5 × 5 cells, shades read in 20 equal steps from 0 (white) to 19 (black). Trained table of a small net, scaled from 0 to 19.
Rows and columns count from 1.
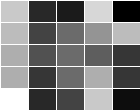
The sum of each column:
21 74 64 33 72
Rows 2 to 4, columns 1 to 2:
5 14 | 6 13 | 6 15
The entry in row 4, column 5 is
15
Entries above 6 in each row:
3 3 4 3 3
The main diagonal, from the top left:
4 14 11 6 18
